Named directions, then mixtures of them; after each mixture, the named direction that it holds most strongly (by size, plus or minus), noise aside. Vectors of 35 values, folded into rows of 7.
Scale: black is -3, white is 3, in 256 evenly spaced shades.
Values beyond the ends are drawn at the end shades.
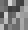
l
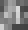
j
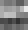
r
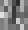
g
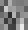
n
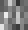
j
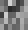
l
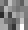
n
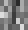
g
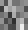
n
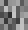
n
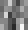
n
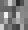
l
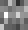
l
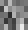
n
